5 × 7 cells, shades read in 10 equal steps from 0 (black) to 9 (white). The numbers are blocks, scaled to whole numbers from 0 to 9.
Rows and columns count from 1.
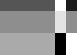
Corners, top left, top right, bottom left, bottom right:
3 1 6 9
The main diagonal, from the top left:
3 5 5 6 6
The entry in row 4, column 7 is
9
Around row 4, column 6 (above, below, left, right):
8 0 6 9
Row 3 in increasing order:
5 5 5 5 5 5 8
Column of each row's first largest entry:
6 6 6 7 7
